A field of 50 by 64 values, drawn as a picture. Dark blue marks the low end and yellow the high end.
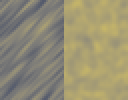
It is made of 1 by 2 panels. Panel 1,1: middling, slanting up to the right. Panel 1,2: high, blotchy, faint in contrast.
